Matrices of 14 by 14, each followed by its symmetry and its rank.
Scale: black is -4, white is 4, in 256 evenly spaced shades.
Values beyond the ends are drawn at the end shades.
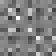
symmetric, rank three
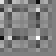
symmetric, rank one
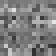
neither, rank three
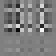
neither, rank one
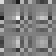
symmetric, rank one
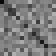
symmetric, full rank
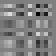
neither, rank one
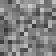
antisymmetric, full rank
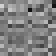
neither, rank three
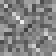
symmetric, full rank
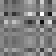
neither, rank one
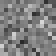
antisymmetric, full rank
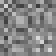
symmetric, rank three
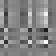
neither, rank one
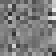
neither, rank three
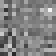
neither, rank three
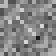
symmetric, full rank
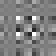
symmetric, rank one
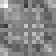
symmetric, rank three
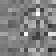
neither, rank three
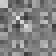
symmetric, rank three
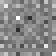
symmetric, rank three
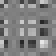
symmetric, rank one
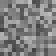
antisymmetric, full rank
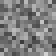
antisymmetric, full rank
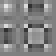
symmetric, rank one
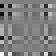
neither, rank one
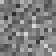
symmetric, full rank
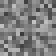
antisymmetric, full rank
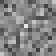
symmetric, full rank
